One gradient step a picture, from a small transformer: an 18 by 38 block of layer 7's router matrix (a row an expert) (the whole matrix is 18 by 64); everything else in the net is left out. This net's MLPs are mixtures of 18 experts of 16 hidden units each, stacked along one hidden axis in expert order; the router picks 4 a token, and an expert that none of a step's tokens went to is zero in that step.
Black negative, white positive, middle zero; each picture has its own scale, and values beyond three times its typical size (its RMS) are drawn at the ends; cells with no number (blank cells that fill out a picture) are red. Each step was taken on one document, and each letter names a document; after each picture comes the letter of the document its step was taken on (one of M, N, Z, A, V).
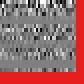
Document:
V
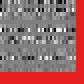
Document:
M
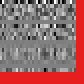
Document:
V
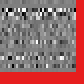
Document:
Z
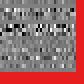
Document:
Z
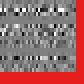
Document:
V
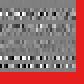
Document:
Z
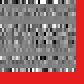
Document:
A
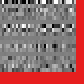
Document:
A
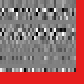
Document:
V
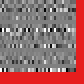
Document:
V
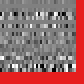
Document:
Z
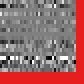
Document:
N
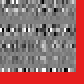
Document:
A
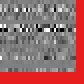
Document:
M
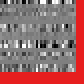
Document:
A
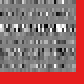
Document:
Z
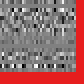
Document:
Z
